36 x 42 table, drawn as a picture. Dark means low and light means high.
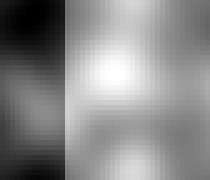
The centre is the ninth with the highest average. No regular stripes run through it. No lone cell stands out from its neighbours. The right part is higher, past a seam about 30% of the way across. The top left is the ninth with the lowest average.
